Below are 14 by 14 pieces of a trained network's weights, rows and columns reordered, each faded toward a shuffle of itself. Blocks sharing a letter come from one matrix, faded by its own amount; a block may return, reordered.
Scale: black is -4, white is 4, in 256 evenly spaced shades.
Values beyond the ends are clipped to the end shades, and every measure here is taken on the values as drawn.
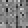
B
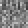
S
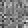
S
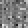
B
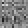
S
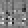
B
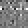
B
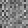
S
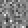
S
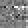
B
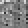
B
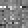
B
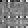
B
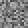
S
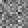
S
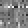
B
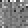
B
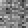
S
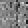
B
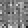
B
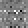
B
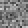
S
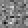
S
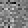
S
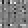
B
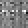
B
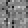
B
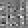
B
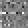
B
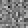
S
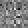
S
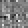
B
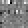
B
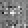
B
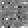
B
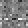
B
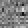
S
